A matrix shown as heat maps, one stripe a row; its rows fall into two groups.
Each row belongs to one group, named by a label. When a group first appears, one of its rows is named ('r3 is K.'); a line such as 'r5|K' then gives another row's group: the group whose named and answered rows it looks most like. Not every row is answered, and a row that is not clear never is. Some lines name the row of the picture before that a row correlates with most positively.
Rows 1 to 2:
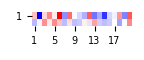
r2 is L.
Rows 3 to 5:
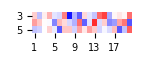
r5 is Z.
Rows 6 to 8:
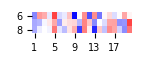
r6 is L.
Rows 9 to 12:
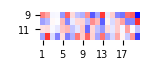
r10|Z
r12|L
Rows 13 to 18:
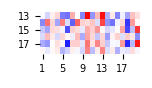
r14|L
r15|Z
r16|L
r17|Z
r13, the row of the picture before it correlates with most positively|9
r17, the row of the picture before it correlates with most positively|10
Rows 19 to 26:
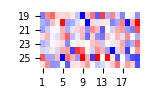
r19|L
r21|Z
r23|Z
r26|L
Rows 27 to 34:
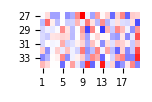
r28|L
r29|Z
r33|Z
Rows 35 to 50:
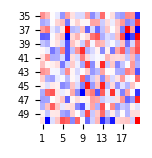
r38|Z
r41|L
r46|L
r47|Z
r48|L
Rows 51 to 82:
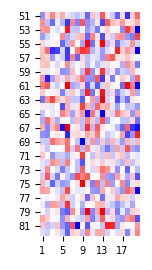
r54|Z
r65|Z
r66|L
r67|L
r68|Z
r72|L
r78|L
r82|Z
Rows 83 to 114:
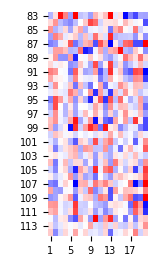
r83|L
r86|L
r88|L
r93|L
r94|Z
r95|L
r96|L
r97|L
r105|Z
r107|Z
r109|Z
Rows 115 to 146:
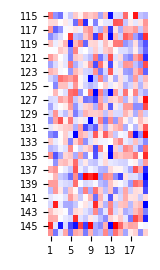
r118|Z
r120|L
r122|Z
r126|Z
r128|Z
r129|L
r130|L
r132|Z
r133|L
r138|L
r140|L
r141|Z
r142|L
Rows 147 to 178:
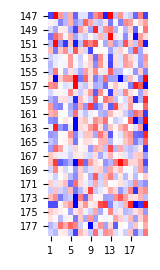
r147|L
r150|L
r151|L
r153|Z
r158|Z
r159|Z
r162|Z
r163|L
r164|Z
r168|L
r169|L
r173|L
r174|Z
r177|L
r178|Z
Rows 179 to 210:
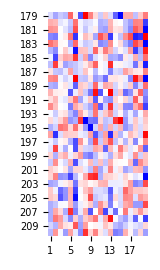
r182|Z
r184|Z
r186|L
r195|L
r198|L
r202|L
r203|Z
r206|Z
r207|L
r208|L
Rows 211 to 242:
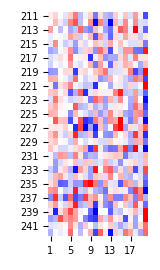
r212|Z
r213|L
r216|Z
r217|L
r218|Z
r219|Z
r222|L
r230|L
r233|Z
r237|L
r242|Z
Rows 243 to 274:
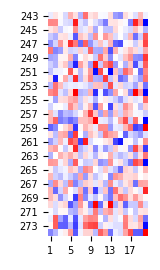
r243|L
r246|Z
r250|Z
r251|Z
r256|Z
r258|L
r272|L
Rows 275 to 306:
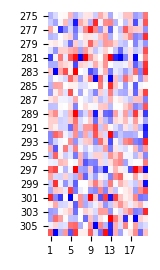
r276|Z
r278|Z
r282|Z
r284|Z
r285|L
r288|Z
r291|L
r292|L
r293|Z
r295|L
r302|L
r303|Z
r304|L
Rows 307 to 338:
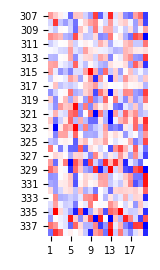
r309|Z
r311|Z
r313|Z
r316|Z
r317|L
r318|Z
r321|Z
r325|Z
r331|Z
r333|L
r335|L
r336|Z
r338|L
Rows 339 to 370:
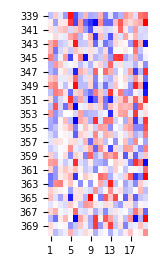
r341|L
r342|Z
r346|L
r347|Z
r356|Z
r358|Z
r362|Z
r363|L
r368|Z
